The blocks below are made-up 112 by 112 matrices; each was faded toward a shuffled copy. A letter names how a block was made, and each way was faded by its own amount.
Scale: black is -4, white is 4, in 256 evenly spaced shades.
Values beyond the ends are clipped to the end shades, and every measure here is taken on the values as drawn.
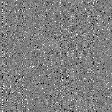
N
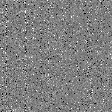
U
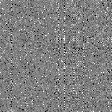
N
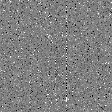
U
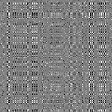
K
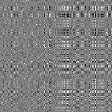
K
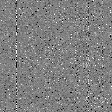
N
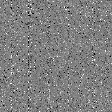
U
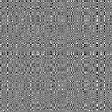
K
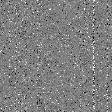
U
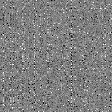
N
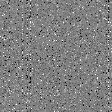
U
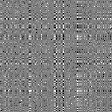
K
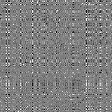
K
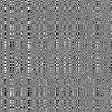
K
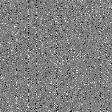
U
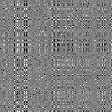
K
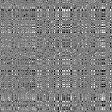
K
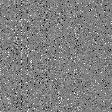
U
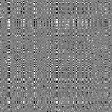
K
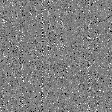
U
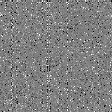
N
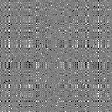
K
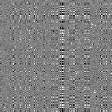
K
